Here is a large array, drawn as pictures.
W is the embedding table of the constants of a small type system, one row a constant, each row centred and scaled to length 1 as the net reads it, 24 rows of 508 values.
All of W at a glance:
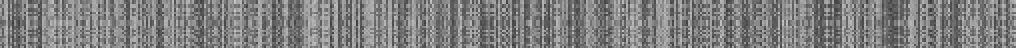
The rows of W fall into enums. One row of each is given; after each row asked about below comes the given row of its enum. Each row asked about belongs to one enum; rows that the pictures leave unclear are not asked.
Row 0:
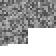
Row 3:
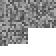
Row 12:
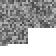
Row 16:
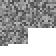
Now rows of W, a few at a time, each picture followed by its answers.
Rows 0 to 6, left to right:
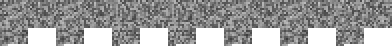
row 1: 0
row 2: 3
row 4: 0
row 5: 0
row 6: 16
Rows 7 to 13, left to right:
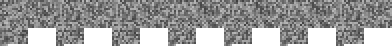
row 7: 0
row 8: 3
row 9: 3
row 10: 12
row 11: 12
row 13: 3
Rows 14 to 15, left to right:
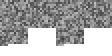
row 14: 16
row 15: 0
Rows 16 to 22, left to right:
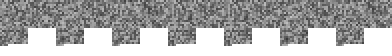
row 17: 0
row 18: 12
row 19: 3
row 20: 3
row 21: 0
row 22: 12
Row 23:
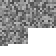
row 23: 16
